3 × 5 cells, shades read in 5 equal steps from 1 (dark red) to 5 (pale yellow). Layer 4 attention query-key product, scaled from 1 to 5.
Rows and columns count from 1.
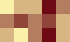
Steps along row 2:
down up down up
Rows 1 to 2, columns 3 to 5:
4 1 3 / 3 2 4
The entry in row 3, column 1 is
4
